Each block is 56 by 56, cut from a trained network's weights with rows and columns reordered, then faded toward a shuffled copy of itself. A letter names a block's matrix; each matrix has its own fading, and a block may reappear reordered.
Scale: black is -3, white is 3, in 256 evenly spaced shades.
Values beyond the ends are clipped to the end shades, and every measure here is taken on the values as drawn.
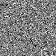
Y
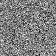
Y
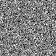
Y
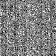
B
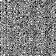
B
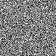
Y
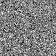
Y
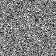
Y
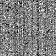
B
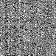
B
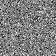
Y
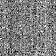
B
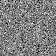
Y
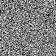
Y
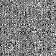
B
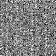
B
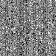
B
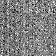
B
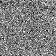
Y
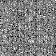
B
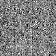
B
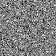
Y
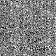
B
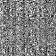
B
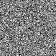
Y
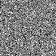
Y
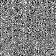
B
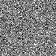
Y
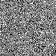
Y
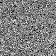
Y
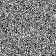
Y
